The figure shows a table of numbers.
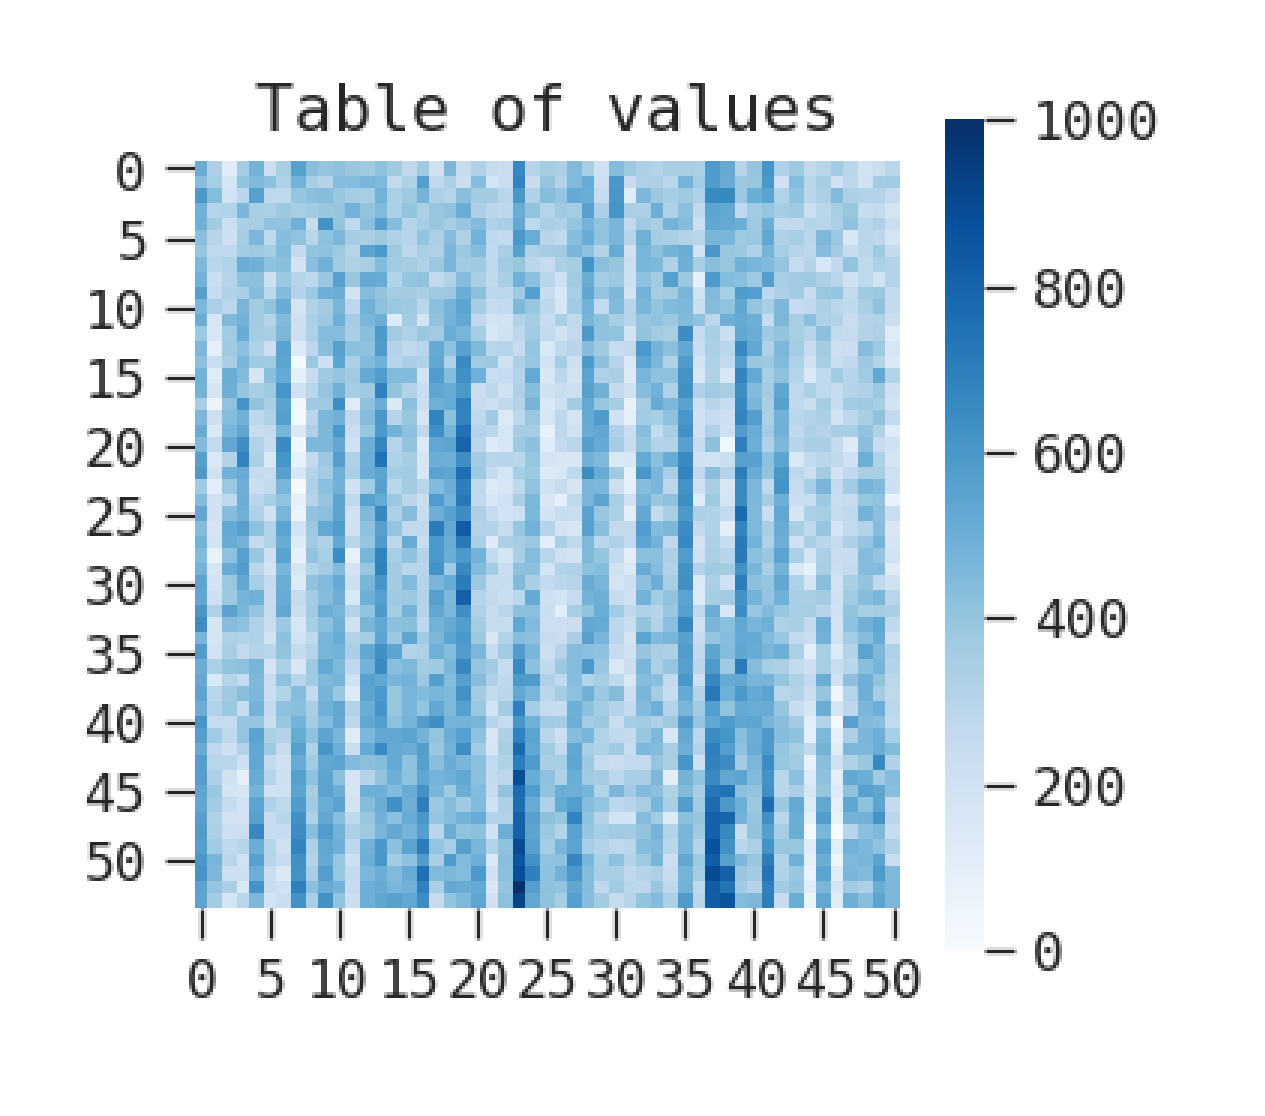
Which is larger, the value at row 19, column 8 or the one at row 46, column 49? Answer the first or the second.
the second
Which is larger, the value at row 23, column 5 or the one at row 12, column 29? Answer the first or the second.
the second
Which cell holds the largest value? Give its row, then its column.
52, 23
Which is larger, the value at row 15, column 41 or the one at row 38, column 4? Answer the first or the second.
the second
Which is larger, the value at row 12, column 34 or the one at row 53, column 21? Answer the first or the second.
the first
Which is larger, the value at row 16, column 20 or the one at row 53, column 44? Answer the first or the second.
the first
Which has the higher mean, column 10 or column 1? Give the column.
10
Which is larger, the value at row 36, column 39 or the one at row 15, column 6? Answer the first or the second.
the first
